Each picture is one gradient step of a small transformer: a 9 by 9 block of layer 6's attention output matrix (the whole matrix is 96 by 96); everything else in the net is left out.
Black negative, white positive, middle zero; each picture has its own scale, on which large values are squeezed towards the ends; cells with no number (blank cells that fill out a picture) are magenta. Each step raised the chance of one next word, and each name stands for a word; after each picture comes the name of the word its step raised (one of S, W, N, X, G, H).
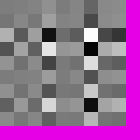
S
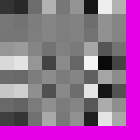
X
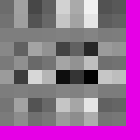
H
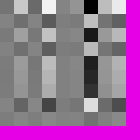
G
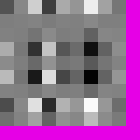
H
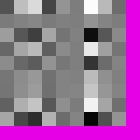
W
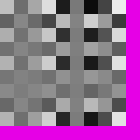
G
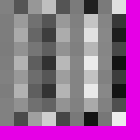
X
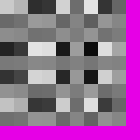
H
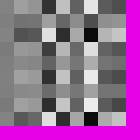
W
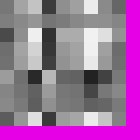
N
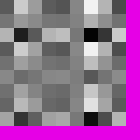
W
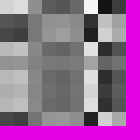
W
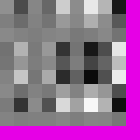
H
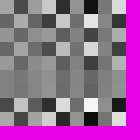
G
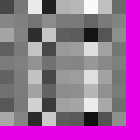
W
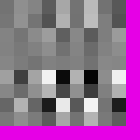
H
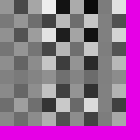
G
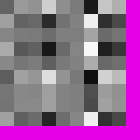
N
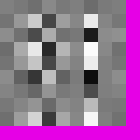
N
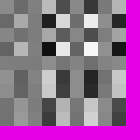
N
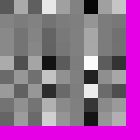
X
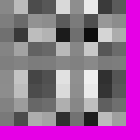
W
